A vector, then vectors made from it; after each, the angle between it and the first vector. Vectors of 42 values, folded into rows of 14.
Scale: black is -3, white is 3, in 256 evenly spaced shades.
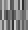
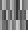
orthogonal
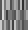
nearly parallel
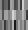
nearly opposite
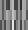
nearly opposite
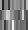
partly opposed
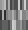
orthogonal
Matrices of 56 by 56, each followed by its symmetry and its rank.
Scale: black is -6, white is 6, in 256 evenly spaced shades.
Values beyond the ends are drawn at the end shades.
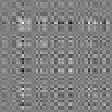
symmetric, rank two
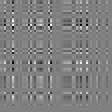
neither, rank one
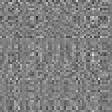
neither, rank five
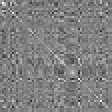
symmetric, rank five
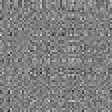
neither, rank five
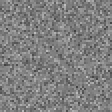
antisymmetric, full rank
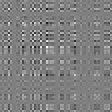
symmetric, rank two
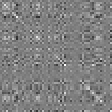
symmetric, rank five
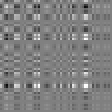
symmetric, rank one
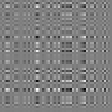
neither, rank one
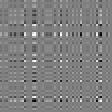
symmetric, rank one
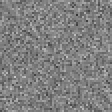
antisymmetric, full rank
